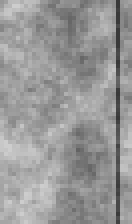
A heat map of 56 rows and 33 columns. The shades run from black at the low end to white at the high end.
Grain: streaks running down. Average level on the scale: 60%. Odd lines: column 30.
